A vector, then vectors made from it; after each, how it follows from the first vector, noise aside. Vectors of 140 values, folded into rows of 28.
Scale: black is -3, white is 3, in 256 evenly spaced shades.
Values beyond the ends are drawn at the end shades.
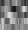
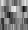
negated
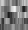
negated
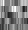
negated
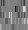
partly zeroed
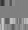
partly zeroed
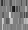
partly zeroed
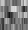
negated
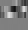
partly zeroed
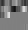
partly zeroed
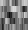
negated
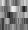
negated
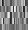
sign-scrambled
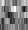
negated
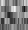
negated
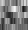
negated
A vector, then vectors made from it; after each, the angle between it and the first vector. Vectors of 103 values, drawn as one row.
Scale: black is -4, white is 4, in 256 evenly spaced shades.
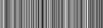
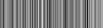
nearly opposite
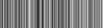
partly aligned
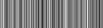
nearly parallel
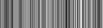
orthogonal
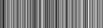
partly opposed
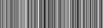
orthogonal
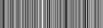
nearly opposite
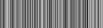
nearly opposite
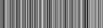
nearly opposite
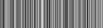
nearly opposite
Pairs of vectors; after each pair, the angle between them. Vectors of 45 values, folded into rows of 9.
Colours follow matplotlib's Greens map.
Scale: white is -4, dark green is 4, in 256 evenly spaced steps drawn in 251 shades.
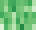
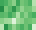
partly aligned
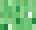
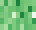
orthogonal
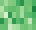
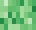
nearly parallel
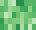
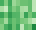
orthogonal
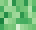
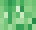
partly opposed
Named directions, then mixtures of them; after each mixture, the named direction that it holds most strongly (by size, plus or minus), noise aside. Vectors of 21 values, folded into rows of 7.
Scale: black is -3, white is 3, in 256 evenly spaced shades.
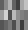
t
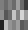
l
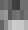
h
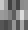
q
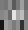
l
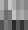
h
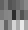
h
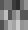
h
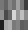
l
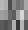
q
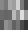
l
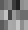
h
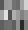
t
